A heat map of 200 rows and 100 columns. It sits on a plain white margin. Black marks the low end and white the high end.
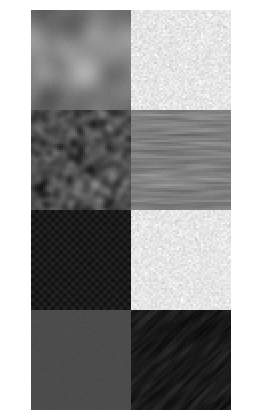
The table splits into 4 rows of 2 panels. Panel 1,1: middling, smooth. Panel 1,2: very high, fine-grained, faint in contrast. Panel 2,1: low, blotchy. Panel 2,2: middling, streaked across, faint in contrast. Panel 3,1: very low, checkered, faint in contrast. Panel 3,2: very high, fine-grained, faint in contrast. Panel 4,1: low, flat. Panel 4,2: very low, slanting up to the right, faint in contrast.
